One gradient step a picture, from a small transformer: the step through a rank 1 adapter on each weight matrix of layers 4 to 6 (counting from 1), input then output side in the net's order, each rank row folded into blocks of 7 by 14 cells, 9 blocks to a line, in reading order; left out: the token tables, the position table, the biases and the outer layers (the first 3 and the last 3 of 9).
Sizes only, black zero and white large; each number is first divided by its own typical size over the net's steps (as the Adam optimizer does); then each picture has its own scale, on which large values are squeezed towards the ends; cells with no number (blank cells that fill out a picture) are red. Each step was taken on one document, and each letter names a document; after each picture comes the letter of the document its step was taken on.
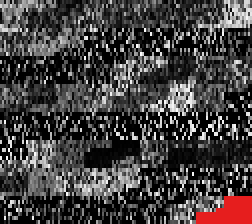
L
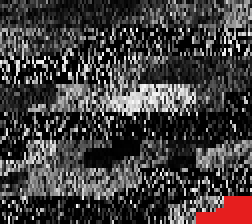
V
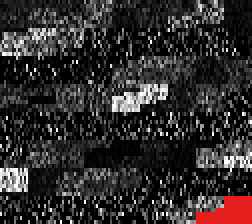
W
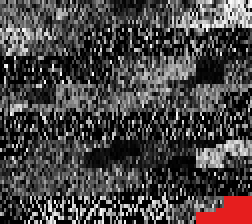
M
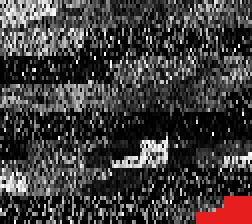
W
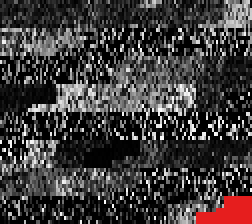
L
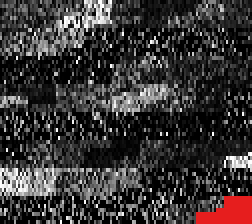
W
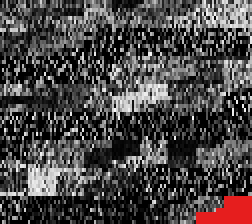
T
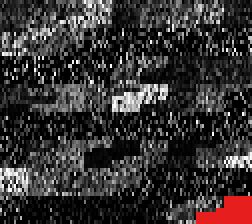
W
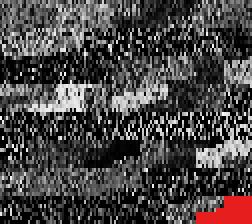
T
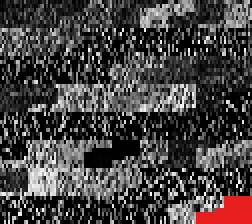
V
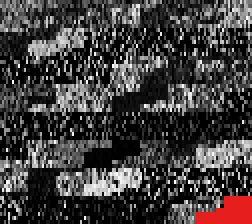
L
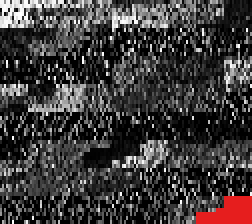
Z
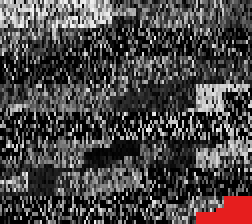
T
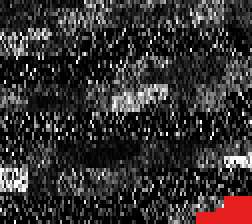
W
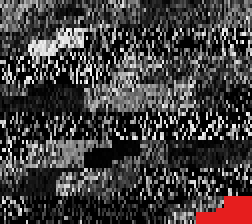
L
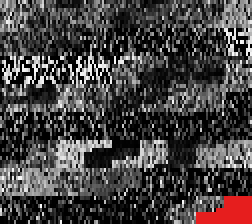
T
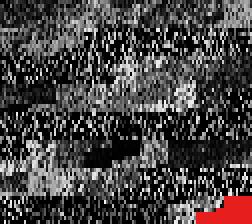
L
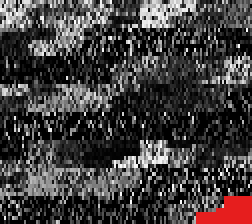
Z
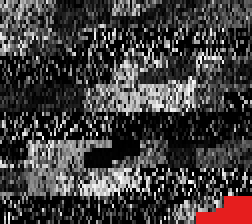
L
